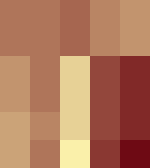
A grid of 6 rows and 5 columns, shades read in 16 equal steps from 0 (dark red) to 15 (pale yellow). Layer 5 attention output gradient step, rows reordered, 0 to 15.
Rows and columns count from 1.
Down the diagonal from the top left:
7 7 13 4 2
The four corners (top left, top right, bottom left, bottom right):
7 9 10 0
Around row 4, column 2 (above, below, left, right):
7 8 9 13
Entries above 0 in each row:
5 5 5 5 5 4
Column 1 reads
7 7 9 9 10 10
